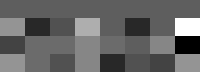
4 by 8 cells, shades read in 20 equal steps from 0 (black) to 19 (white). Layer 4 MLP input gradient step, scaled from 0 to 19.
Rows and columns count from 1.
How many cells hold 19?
1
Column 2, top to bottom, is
7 3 8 8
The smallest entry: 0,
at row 3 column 8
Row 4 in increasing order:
3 5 6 6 8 10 11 11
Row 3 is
5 8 8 10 8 7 10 0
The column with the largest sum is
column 4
